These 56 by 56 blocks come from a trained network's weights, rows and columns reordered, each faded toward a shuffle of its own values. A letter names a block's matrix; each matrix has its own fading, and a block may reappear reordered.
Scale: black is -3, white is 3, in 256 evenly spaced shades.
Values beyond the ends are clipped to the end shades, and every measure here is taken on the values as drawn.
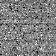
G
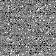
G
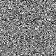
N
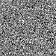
N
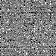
G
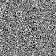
N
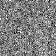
N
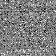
G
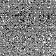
G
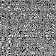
G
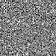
N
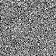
N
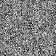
N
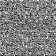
G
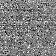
G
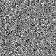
N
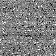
G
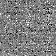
G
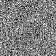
N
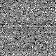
G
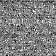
G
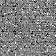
G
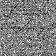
G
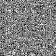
N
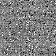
G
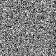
N
